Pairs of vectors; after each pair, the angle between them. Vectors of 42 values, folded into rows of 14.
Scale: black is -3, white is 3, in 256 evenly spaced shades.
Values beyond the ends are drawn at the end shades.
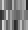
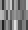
nearly opposite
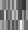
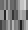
nearly opposite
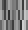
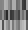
orthogonal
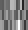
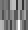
nearly parallel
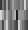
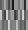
orthogonal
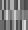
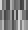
orthogonal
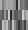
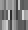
nearly parallel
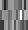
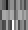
partly aligned
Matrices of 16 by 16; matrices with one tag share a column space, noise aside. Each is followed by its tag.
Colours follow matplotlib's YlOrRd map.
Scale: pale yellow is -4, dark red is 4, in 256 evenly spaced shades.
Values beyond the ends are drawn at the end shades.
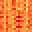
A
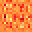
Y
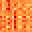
A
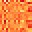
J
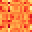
J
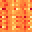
A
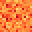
Y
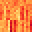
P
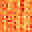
A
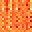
A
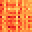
A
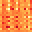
A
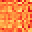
J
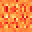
Y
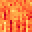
P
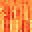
P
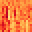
P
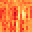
P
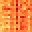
A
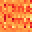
Y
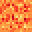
Y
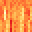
P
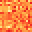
J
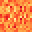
Y
